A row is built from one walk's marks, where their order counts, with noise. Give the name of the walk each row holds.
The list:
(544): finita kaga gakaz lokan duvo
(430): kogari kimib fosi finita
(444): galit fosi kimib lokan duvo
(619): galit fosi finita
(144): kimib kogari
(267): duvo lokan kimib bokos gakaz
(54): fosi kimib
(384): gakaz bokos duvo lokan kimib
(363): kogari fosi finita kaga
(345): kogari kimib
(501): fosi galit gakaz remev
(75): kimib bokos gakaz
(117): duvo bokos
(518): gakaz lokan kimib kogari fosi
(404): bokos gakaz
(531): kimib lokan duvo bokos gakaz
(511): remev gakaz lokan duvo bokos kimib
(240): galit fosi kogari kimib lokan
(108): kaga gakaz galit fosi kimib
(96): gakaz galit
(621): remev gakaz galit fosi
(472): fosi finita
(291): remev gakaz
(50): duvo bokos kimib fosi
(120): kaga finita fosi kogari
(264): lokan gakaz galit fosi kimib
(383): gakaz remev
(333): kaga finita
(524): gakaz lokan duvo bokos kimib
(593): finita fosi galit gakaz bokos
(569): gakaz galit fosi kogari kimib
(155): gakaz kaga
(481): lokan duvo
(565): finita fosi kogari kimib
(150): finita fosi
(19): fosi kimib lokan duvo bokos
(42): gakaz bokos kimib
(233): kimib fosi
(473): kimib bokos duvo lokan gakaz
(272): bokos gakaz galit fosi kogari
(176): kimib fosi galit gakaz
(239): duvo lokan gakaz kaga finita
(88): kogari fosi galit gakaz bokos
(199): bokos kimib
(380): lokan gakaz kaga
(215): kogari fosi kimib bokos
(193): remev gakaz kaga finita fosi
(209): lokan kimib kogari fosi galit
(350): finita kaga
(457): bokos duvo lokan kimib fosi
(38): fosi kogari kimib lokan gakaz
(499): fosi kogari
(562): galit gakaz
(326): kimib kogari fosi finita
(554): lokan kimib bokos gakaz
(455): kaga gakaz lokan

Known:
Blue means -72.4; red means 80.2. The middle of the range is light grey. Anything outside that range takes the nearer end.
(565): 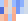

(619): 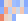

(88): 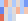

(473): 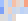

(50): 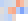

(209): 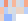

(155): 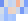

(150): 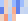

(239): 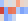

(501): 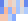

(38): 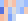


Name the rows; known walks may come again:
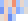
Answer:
(19)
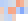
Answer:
(50)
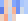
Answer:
(593)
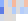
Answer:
(75)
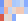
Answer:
(240)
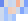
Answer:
(155)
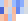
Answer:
(565)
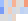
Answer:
(473)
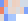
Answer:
(264)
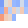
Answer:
(619)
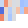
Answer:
(215)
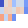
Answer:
(562)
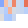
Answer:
(531)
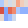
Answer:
(239)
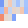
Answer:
(444)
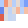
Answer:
(88)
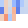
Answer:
(150)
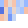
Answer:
(38)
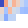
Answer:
(518)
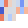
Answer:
(430)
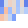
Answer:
(501)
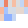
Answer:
(209)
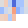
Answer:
(350)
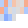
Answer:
(554)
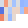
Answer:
(363)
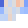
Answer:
(42)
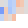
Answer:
(199)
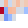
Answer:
(481)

